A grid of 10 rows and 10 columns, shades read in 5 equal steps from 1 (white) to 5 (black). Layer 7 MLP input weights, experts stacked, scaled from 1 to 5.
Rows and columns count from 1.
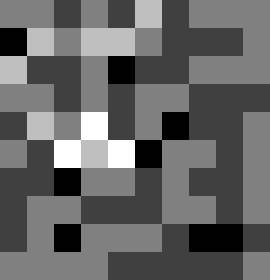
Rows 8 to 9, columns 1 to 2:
4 3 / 4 3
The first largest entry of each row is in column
3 1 5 3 7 6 3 1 3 5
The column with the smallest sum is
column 4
